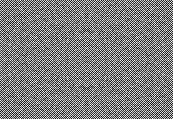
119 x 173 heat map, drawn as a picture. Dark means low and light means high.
On average the colour sits 50% of the way up the scale. A checkerboard runs through the table. No single row or column stands out from its neighbours. The histogram has two humps. It mirrors both left to right and top to bottom. No overall slope runs across the table. There is no seam.
